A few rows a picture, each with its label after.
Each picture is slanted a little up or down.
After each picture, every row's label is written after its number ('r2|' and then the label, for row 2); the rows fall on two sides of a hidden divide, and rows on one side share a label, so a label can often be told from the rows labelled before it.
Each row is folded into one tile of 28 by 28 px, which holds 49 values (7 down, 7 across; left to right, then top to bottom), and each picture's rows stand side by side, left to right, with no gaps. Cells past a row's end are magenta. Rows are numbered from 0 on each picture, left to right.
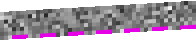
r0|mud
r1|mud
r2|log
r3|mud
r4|mud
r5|mud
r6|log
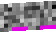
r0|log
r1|log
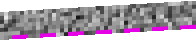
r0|mud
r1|mud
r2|log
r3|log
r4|log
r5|mud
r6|log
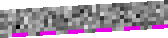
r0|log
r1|log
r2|log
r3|log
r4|mud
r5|mud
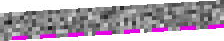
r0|mud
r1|mud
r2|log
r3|log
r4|mud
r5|mud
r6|mud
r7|mud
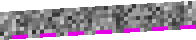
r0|log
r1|log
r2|mud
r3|mud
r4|mud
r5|mud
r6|mud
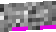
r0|mud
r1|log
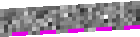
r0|mud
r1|mud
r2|log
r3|mud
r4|log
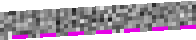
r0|mud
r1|mud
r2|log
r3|mud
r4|mud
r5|log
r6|log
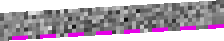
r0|log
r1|log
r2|mud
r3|log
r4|log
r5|log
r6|mud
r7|log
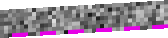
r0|log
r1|mud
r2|log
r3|log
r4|mud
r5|mud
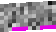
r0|mud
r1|mud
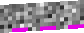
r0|mud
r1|log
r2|log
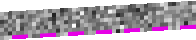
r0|mud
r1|log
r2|mud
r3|mud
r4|log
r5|mud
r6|mud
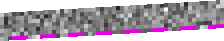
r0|log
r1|mud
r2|log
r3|log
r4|log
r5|mud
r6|mud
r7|mud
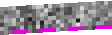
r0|log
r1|log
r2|mud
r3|log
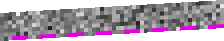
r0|mud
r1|log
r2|mud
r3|log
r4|log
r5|mud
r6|mud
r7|mud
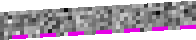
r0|log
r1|log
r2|mud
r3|log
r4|log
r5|log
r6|log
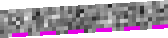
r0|mud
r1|mud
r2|log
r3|mud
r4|mud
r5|log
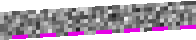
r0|log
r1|log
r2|log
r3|mud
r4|log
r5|log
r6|mud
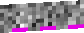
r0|mud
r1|log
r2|mud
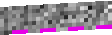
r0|log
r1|mud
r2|mud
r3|mud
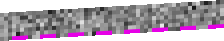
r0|log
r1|log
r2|mud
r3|log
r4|mud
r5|mud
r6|log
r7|mud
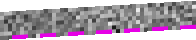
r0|log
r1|mud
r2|mud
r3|mud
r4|mud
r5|mud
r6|mud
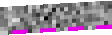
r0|log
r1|log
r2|mud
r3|log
